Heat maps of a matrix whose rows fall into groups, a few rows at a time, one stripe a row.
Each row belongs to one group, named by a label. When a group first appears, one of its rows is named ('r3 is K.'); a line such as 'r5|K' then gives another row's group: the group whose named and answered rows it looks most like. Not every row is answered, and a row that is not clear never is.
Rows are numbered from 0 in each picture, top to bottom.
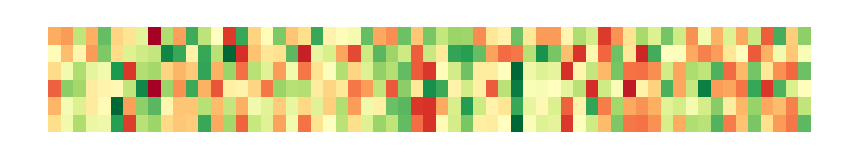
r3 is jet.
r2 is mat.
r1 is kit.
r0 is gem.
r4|mat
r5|mat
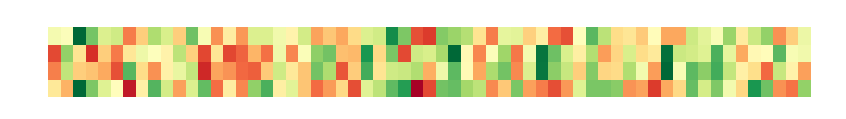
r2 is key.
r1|key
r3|mat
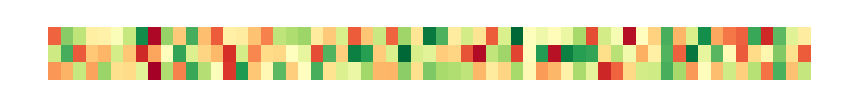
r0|jet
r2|gem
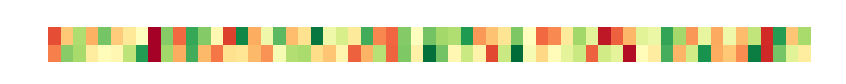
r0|gem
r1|jet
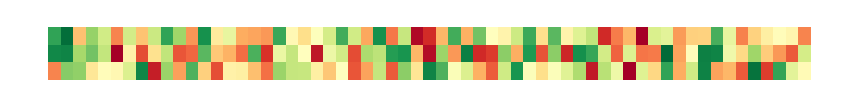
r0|kit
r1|mat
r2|jet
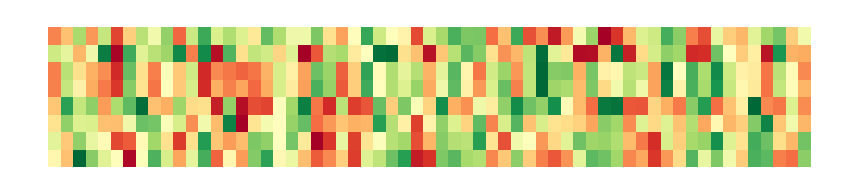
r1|kit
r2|key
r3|key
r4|jet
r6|mat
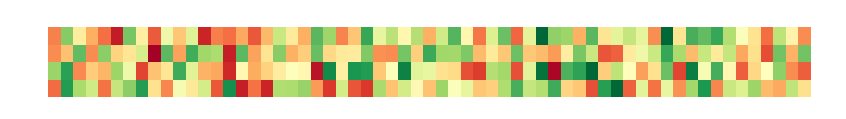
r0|key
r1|gem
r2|key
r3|jet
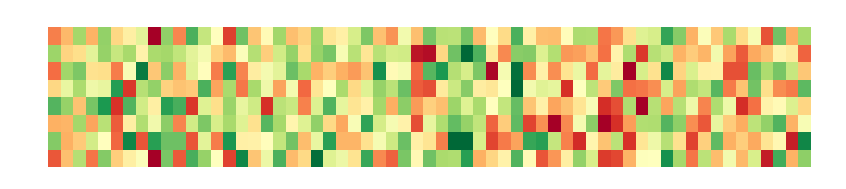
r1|kit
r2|jet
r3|mat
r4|kit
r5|gem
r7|gem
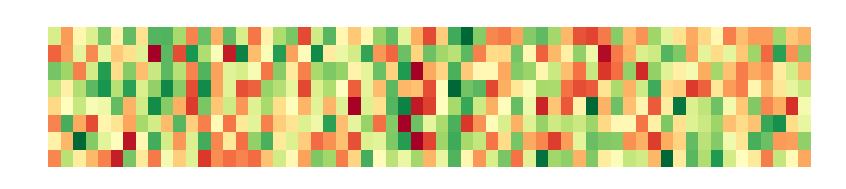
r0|kit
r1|gem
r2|kit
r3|kit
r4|mat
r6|mat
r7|key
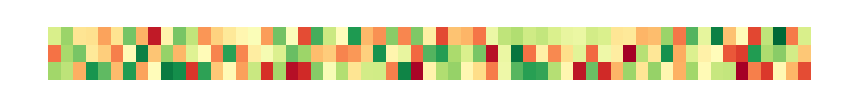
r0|key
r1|jet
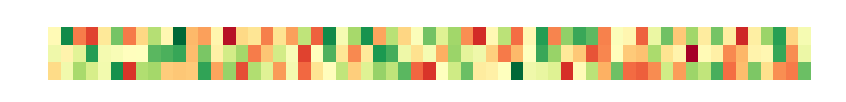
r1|kit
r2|mat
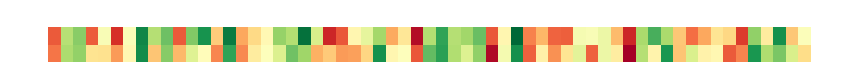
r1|jet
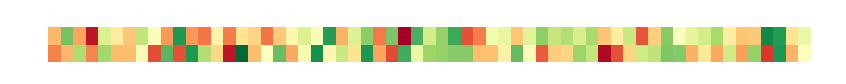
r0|key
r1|gem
